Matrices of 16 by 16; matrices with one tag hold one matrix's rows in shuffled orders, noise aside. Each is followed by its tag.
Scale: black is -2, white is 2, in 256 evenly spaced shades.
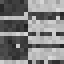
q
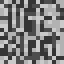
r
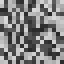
r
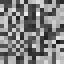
r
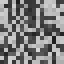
r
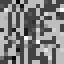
r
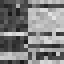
q
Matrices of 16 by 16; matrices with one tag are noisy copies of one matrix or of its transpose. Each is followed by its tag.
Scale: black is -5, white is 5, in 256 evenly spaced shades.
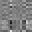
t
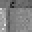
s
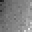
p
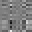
t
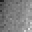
p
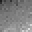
p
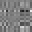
t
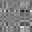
t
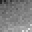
p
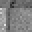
s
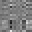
t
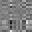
t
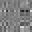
t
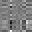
t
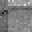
s
